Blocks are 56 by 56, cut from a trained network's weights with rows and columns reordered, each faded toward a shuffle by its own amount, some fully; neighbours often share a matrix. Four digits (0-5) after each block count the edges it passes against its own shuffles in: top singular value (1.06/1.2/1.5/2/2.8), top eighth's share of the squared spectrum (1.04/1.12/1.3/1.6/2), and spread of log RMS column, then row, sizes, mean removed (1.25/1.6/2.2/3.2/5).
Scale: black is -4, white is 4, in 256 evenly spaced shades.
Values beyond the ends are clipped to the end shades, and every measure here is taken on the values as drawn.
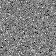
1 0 0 0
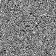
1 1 0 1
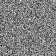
0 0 0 0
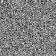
2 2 0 1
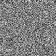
3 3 0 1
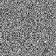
3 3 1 1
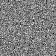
1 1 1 0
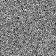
2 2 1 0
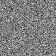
0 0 0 0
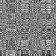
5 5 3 3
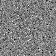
0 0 0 0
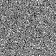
2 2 0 0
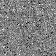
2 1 0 0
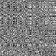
4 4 2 3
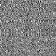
4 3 1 2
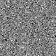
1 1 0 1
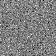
0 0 0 0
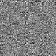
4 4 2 2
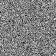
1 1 0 0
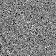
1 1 0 0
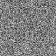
3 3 1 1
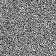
1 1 0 0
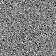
1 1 0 0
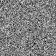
0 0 0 0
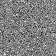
0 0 0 0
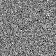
0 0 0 0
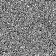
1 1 0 0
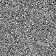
1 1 0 0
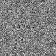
3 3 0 1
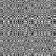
5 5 3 3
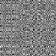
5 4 2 3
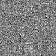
3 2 1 1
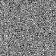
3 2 1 1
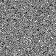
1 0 0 0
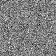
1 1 0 0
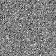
2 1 0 0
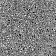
1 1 0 0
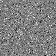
1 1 0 0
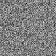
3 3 1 1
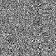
3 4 1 1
